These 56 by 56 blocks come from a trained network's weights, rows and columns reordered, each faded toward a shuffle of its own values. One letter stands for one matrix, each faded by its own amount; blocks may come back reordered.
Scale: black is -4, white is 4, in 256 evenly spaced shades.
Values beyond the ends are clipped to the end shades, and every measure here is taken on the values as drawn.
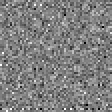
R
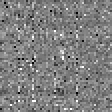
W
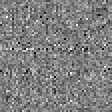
R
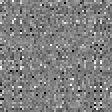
W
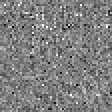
R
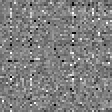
W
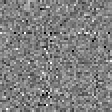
R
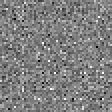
R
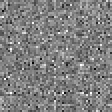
R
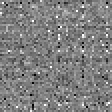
W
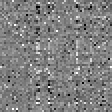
W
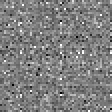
W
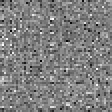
W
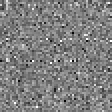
R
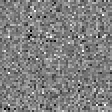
R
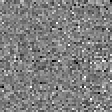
R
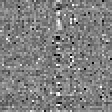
W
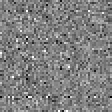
R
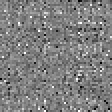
W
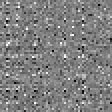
W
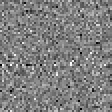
R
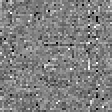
W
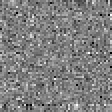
R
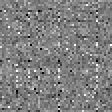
W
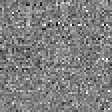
R
